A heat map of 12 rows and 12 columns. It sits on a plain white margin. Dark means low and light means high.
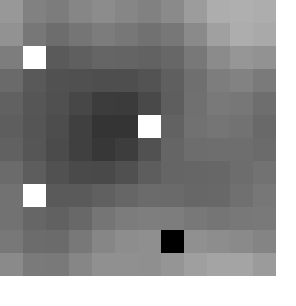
The middle right is the calmest part. There are no regular stripes. Four lone cells stand out: three far higher and one far lower than their neighbours.
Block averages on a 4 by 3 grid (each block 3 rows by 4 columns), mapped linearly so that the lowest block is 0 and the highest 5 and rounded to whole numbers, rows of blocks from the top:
3 2 5 | 0 0 2 | 1 0 2 | 2 3 4
